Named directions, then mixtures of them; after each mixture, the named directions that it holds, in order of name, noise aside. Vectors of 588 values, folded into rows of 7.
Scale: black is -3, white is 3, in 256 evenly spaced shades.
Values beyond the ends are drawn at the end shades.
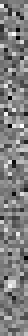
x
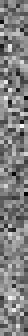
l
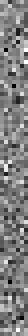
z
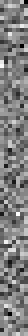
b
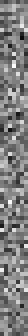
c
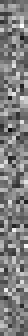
c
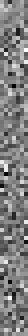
c, z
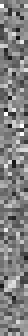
x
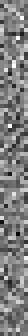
c, x, z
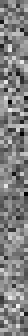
l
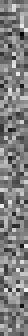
c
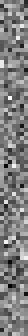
b, x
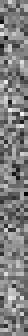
l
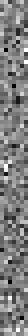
z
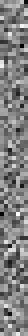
b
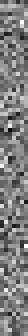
c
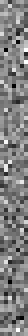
z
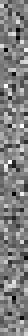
x, z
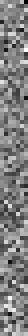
b, l, z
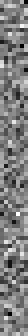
b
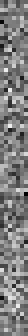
c, l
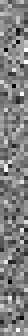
z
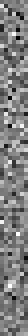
x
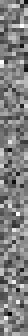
b, c
